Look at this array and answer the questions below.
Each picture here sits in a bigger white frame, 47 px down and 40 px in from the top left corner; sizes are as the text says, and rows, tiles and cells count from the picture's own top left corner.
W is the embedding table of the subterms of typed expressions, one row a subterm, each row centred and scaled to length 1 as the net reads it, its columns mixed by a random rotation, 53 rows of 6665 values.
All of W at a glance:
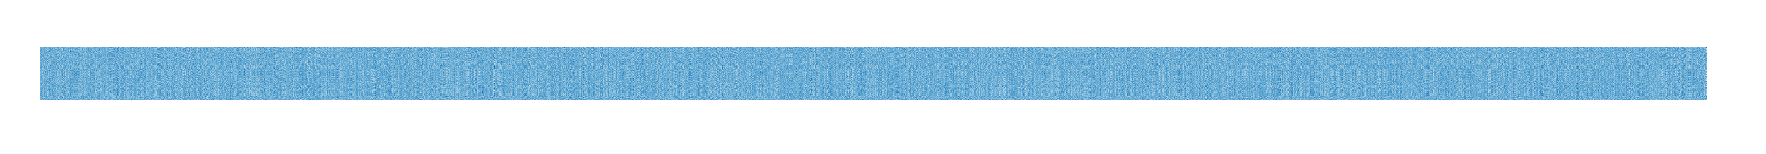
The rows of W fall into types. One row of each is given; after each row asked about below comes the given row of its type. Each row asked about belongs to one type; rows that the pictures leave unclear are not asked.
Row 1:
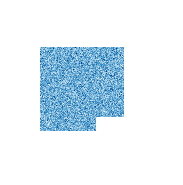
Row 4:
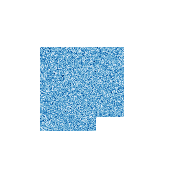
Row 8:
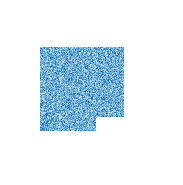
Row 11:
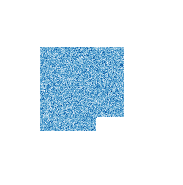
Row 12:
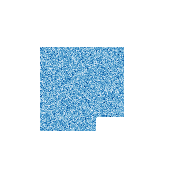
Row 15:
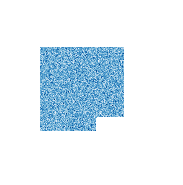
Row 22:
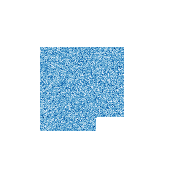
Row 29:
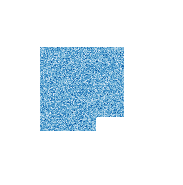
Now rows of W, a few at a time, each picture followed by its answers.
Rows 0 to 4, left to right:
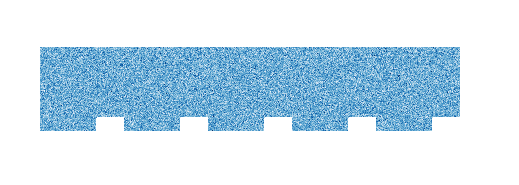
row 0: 11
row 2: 8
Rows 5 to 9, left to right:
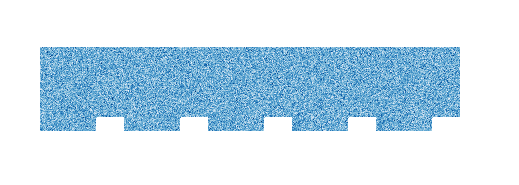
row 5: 12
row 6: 11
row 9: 8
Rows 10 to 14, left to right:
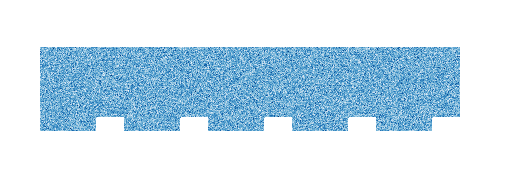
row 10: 1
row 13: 29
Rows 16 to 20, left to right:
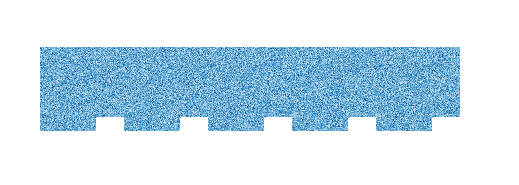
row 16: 22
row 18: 1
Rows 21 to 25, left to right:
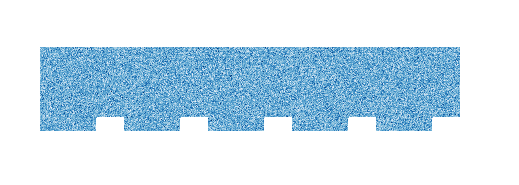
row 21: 11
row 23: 4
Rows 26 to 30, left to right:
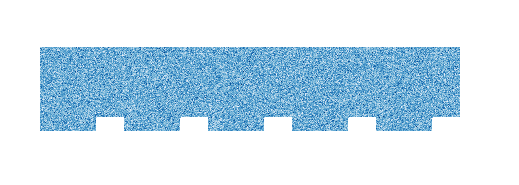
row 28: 22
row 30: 22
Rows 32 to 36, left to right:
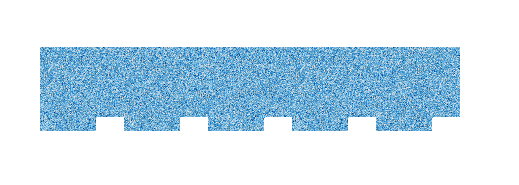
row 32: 4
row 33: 1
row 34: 11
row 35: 4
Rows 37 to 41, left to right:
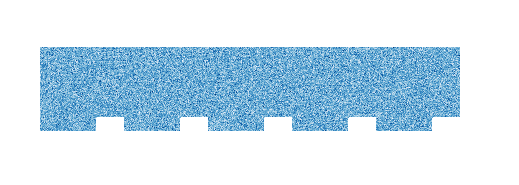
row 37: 1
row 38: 15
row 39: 15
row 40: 29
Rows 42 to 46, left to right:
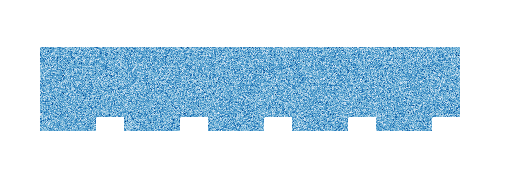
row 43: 4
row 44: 29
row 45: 29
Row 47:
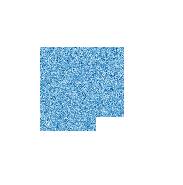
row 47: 1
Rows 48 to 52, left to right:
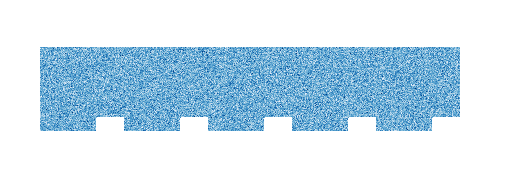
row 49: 12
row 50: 22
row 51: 29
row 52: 15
